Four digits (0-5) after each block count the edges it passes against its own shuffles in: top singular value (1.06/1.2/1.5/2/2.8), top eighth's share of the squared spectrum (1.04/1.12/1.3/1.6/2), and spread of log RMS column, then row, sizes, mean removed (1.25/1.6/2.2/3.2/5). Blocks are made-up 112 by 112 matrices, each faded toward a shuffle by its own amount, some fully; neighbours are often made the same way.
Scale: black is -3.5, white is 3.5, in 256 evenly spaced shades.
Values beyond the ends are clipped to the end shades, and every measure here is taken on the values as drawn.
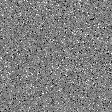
0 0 0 0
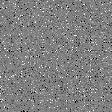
4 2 1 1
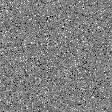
1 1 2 0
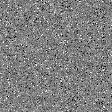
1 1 2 0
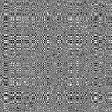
5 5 4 4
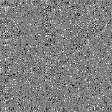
4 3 2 1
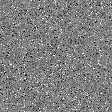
0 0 0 0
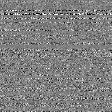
2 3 0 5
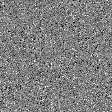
0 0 1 0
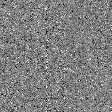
1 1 2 0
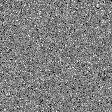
0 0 0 0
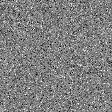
0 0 1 0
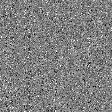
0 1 2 0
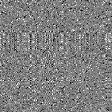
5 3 2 2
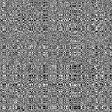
5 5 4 4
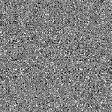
4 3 1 2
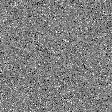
2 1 0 0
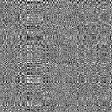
5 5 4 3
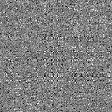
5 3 2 2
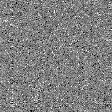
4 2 1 1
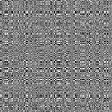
5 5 4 4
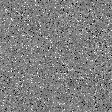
2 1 0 0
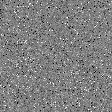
2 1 0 0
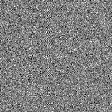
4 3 1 1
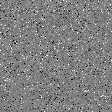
2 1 0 0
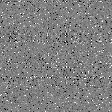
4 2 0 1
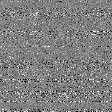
2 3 0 4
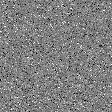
0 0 0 0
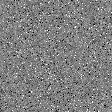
0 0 0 0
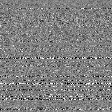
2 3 0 4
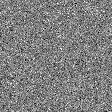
0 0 0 0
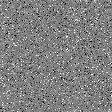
2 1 0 0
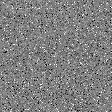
2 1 0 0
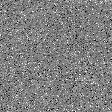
3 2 0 0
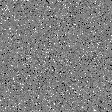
2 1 0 0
